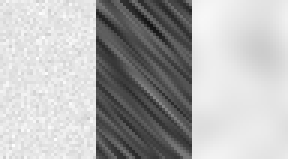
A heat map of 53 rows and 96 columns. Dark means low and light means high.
The table splits into one row of 3 panels. Panel 1,1: very high, fine-grained, faint in contrast. Panel 1,2: low, slanting down to the right. Panel 1,3: very high, smooth, faint in contrast.
